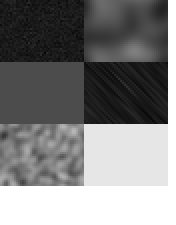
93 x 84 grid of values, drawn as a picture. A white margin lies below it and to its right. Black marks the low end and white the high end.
The table splits into 3 rows of 2 panels. Panel 1,1: very low, fine-grained, faint in contrast. Panel 1,2: low, smooth. Panel 2,1: low, flat. Panel 2,2: very low, slanting down to the right, faint in contrast. Panel 3,1: middling, blotchy. Panel 3,2: very high, flat.
